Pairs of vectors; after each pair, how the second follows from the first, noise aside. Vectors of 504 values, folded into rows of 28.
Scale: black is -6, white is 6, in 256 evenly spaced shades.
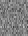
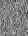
shuffled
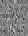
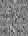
copied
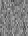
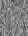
copied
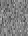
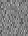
shuffled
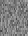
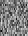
scaled up
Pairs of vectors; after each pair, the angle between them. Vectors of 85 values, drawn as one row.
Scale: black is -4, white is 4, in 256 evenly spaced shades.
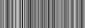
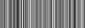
nearly opposite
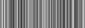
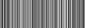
partly opposed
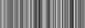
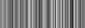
nearly parallel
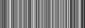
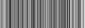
nearly opposite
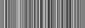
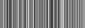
orthogonal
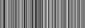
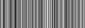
partly aligned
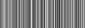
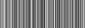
nearly parallel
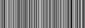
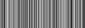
nearly parallel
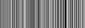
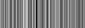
orthogonal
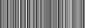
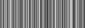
partly aligned
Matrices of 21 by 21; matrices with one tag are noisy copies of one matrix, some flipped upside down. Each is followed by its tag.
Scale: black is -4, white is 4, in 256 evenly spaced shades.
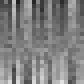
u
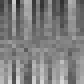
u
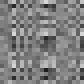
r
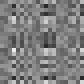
r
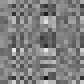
r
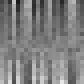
u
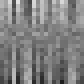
u
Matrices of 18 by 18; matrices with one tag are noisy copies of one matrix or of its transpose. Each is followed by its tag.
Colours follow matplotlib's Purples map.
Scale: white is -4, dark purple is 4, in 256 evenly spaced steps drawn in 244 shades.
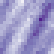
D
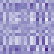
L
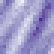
D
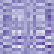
L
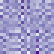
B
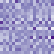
B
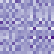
B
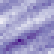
D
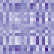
L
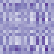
L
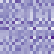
B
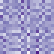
B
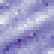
D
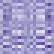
L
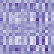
L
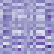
L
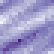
D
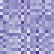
B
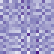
B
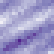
D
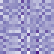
B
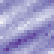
D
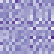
B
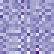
B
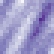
D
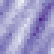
D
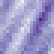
D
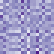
B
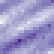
D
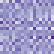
B
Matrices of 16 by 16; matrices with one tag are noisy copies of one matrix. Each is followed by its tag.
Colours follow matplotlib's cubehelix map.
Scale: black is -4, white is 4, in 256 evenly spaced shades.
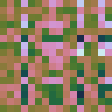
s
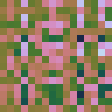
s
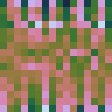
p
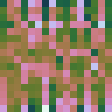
p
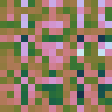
s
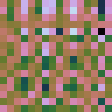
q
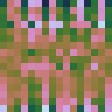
p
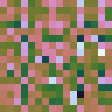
s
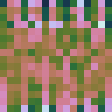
p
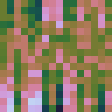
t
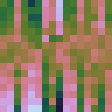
t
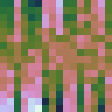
t
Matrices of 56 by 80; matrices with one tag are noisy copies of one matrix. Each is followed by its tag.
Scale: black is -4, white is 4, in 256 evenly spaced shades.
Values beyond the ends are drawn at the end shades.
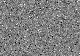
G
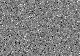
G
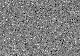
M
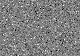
M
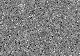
G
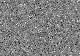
G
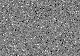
M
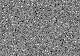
M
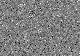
G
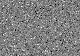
M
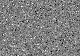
M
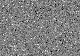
M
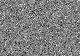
G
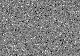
M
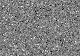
M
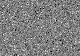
M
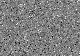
G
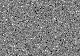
M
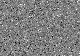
G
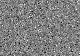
G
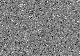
G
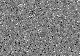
G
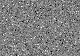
M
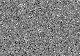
G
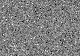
M
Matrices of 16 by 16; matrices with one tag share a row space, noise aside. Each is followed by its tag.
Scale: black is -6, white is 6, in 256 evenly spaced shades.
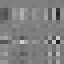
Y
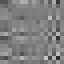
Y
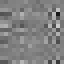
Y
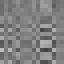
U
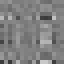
U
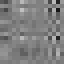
Y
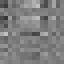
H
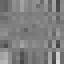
Y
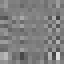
Y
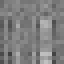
U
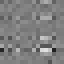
U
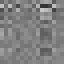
U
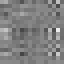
Y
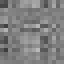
H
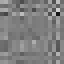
Y
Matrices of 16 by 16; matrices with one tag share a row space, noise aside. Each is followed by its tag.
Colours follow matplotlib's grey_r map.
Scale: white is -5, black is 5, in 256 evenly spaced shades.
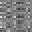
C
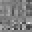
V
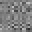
V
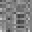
C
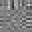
V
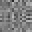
V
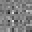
V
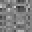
C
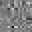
V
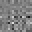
V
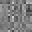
V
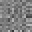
V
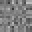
V
